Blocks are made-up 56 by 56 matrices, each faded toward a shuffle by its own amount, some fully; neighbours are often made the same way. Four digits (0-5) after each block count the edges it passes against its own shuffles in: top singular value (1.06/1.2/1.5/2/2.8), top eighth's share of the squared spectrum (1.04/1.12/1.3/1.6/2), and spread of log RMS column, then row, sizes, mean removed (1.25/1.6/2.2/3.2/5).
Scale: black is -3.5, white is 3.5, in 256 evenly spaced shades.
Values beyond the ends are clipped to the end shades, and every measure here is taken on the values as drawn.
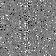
3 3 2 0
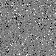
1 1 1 0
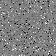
0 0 0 0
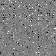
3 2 1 0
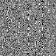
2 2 3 0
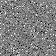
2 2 0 0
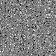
2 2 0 0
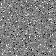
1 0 0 0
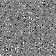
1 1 0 1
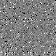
3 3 1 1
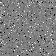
1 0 0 0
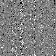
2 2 3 0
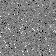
0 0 0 0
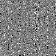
1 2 3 0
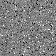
0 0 0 0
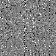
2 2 2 0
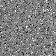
0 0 0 0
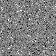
0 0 1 0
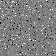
1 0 0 0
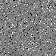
2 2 0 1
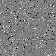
2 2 0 0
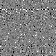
3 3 0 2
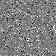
2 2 0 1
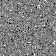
1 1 0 0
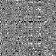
4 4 2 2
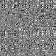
4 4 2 2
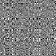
4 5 3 3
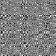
4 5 3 3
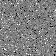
0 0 0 0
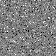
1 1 0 0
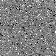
1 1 0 0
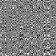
4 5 3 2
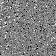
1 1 0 0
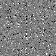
3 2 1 0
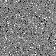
1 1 0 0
